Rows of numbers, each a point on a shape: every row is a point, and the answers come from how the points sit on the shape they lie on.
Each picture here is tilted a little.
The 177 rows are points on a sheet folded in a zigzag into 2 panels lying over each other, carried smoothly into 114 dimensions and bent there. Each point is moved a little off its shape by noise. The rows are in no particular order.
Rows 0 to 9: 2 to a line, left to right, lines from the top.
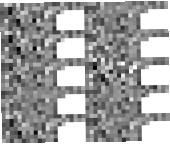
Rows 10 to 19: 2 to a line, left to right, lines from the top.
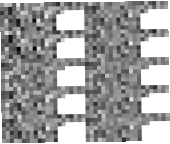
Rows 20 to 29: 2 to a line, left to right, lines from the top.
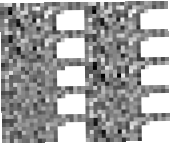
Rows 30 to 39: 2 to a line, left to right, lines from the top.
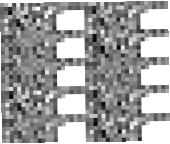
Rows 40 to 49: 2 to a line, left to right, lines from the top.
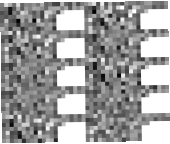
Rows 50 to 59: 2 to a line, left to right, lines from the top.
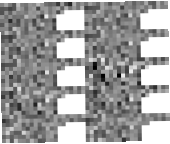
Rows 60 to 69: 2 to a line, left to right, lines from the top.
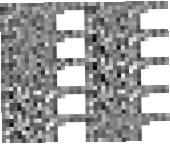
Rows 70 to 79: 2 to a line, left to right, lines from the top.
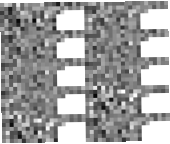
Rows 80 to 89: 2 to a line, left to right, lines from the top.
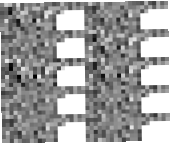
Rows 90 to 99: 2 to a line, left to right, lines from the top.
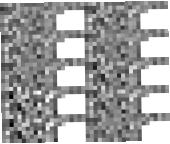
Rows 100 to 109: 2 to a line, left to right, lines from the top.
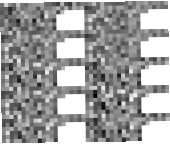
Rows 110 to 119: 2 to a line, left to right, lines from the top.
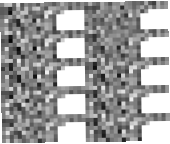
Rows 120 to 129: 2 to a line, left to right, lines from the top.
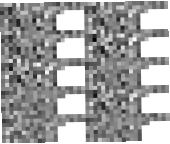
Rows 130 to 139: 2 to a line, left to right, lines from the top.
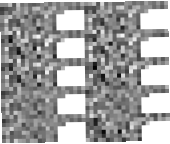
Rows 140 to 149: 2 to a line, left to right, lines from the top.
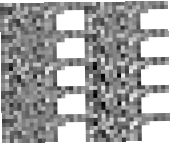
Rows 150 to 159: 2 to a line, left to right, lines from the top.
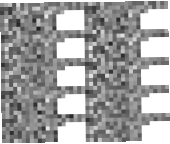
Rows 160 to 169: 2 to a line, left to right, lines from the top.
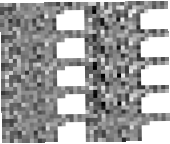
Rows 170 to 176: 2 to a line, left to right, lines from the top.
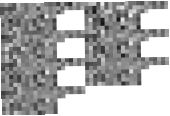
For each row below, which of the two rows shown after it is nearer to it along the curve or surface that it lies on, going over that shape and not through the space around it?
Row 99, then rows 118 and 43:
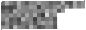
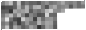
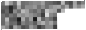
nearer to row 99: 43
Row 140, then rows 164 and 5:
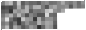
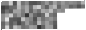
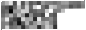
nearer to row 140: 5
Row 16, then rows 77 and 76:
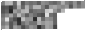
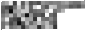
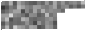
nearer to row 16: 77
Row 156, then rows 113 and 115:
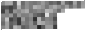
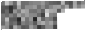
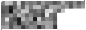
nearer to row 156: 115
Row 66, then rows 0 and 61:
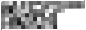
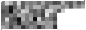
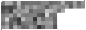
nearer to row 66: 0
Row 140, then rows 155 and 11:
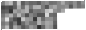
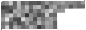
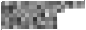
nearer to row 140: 155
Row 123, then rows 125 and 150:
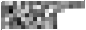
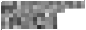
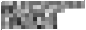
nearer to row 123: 150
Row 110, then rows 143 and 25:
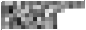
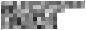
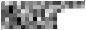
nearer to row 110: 25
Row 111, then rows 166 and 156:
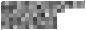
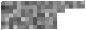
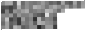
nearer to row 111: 166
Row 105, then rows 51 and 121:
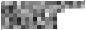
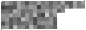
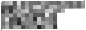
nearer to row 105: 121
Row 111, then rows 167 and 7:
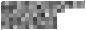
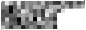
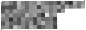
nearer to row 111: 167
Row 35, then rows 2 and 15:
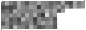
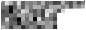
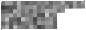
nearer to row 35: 15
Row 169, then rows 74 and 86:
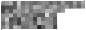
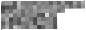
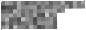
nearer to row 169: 74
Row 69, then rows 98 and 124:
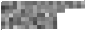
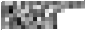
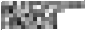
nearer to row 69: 124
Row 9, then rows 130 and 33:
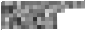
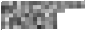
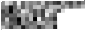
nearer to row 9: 33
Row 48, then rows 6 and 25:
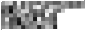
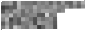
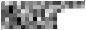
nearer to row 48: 25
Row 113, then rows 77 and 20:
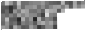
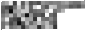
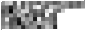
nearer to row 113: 20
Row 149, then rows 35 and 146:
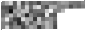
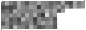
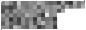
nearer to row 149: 35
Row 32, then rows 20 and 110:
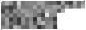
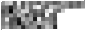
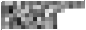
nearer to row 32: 20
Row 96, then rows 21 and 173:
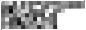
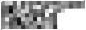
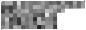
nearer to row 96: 21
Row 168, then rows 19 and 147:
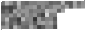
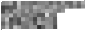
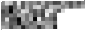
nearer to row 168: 147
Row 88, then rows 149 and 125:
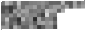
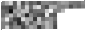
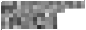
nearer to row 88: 149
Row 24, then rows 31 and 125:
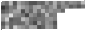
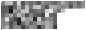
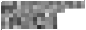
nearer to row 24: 125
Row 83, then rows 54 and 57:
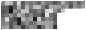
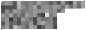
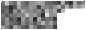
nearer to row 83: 57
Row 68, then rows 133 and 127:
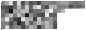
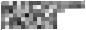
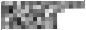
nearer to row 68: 127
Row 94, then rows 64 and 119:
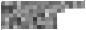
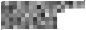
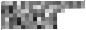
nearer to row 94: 64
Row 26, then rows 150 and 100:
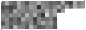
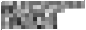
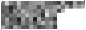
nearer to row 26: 100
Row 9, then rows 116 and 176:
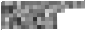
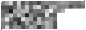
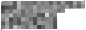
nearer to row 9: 116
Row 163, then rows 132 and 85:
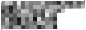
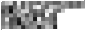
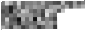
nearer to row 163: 132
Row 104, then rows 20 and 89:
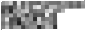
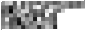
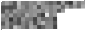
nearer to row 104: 20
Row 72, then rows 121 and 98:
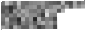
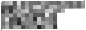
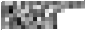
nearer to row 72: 98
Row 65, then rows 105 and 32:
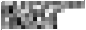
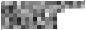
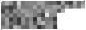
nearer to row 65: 105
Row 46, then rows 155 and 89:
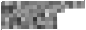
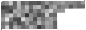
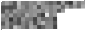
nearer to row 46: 155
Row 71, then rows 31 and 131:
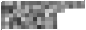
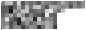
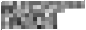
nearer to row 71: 31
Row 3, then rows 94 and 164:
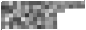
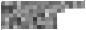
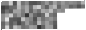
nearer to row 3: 94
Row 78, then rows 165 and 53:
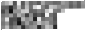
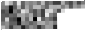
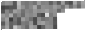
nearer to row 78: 165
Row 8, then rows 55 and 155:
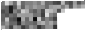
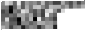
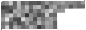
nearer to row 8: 55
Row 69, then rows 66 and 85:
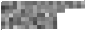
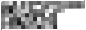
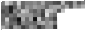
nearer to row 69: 66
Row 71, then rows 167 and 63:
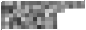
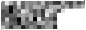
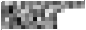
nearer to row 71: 63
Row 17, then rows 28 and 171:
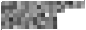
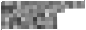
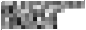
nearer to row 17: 171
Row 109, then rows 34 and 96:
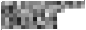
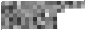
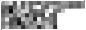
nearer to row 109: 34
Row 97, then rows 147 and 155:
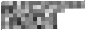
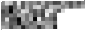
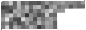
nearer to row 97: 147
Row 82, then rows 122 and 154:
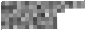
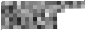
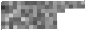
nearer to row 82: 154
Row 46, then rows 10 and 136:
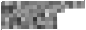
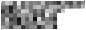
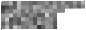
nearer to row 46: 10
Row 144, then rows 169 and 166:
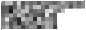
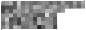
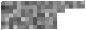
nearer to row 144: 166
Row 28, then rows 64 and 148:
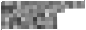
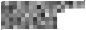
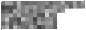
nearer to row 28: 148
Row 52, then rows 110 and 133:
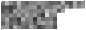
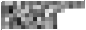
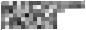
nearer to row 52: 110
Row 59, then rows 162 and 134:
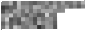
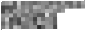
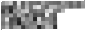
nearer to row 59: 162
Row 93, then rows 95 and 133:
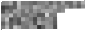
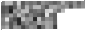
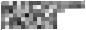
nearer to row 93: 133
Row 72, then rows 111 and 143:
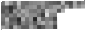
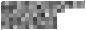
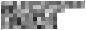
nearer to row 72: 111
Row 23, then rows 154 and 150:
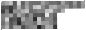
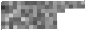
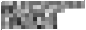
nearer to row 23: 150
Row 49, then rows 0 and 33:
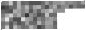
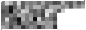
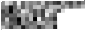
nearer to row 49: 0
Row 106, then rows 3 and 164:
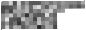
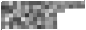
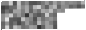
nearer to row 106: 164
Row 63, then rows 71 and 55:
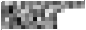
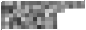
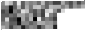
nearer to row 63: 55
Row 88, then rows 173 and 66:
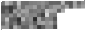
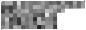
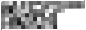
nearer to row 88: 66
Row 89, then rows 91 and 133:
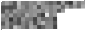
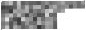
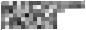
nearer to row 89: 133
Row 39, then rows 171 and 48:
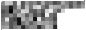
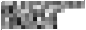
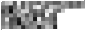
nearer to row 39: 48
